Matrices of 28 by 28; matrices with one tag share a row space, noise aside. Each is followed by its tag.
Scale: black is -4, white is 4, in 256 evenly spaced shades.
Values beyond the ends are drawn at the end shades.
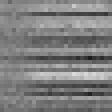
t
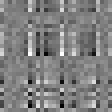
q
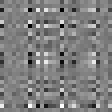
q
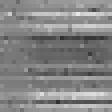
t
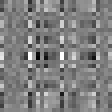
q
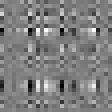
q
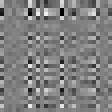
q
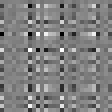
q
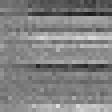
t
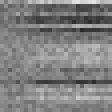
t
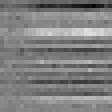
t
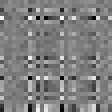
q
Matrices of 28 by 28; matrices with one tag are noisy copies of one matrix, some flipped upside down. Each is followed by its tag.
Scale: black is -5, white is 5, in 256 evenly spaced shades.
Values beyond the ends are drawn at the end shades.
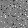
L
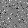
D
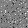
L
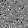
D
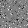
D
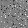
L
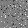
L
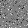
D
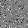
D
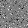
D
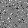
D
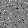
D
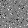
D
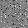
L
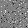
L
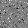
D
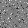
D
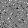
D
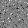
D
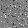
L
